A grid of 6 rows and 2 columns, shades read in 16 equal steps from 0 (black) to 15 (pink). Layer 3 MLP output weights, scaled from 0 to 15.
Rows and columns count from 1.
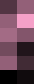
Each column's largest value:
10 15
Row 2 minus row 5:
0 11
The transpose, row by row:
5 9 10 7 9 0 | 9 15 8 2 4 1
